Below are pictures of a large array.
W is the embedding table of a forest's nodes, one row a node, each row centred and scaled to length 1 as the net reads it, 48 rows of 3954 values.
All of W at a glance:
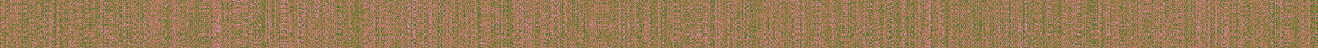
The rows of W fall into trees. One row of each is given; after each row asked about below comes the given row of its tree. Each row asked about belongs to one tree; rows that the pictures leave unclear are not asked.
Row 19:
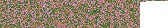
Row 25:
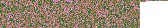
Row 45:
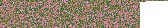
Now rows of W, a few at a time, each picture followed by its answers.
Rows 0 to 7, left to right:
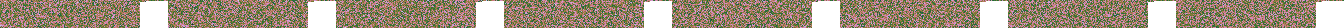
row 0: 45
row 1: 25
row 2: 45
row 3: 19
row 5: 25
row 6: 45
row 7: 45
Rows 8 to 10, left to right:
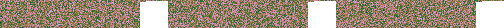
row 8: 19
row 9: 25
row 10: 45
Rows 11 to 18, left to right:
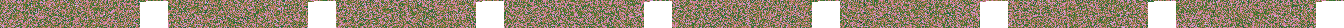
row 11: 45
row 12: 25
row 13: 19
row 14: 19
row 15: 45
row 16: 19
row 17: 45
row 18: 25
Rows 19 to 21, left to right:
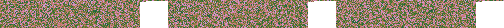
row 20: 25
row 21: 19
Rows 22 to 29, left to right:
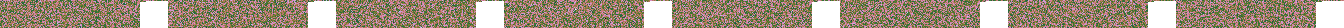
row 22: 19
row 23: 45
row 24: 25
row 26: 19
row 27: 19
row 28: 25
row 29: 45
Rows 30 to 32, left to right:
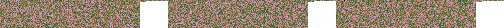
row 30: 19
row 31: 19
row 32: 19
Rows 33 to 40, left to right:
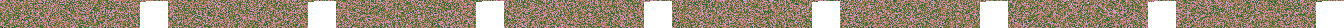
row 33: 45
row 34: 45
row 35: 45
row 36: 19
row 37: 19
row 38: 19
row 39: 25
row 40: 45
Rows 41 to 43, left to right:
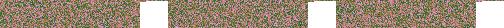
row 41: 19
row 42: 25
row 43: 25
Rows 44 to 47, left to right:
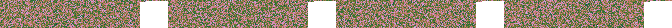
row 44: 19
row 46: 25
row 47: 19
